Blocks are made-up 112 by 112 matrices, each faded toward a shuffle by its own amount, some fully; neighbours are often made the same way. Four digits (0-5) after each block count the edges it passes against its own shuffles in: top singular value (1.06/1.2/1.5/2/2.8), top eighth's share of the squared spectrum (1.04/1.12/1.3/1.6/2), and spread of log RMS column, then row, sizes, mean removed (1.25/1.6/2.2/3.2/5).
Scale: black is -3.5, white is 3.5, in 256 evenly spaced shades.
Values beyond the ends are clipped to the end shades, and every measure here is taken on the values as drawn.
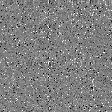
4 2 1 0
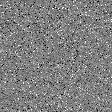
0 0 0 0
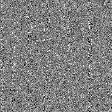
1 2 3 0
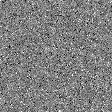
0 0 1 0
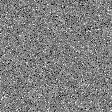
0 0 0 0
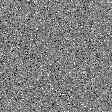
0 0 1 0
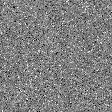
0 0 0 0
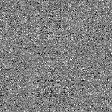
4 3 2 1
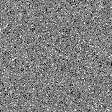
2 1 0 0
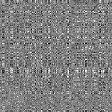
5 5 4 3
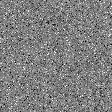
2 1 0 0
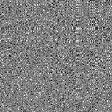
4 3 2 2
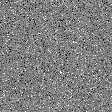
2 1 0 0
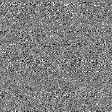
1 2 0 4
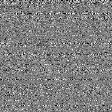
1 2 0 4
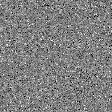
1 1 0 2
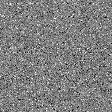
0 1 0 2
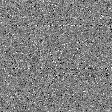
1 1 0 2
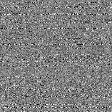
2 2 0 4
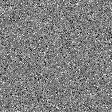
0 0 0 1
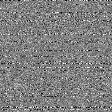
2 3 0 4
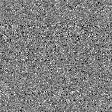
1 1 0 3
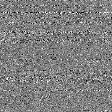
2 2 0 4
